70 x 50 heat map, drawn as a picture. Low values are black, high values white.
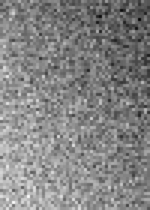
Ninth with the highest average: bottom left. Mirror symmetry: none. Odd rows or columns: none. Ninth with the lowest average: top right. Slope: up to the bottom left.
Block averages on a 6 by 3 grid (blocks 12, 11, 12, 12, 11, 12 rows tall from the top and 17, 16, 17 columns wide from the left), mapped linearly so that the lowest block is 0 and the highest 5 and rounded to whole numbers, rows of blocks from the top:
210 | 320 | 321 | 432 | 532 | 543
